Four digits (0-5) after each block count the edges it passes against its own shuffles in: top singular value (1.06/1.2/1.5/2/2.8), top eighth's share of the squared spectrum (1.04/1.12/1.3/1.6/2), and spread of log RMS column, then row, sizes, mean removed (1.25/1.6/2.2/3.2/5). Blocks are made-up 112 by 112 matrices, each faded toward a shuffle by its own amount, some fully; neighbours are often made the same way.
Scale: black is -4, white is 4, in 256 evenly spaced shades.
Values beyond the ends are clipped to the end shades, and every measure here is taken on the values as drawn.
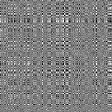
5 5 4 4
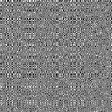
5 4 4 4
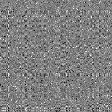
5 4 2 3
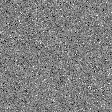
0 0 0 0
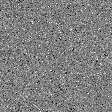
0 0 0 0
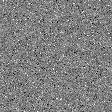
0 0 0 0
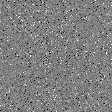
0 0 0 0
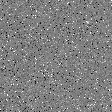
0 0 0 0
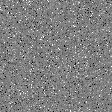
0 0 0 0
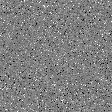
1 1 0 0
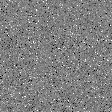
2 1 0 0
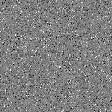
3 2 0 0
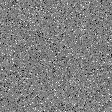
0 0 0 0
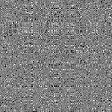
5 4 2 3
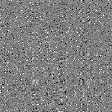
4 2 1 1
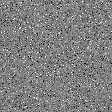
2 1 0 0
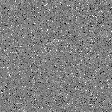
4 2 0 1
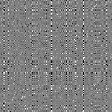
5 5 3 3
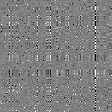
5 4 3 2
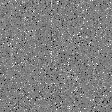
3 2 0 0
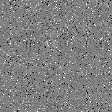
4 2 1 0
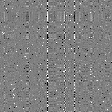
5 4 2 2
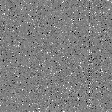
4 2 1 0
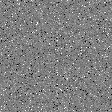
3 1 0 0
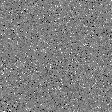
2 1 0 0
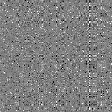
5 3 2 2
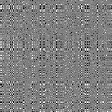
5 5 4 3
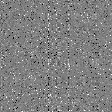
4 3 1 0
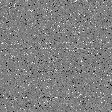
3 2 0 1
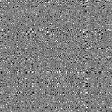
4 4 2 3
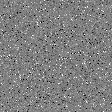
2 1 0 0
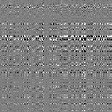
5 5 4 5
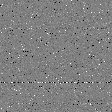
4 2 0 1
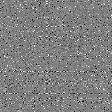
4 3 1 2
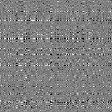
5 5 3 4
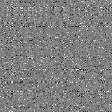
4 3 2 3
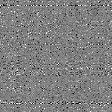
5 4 1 3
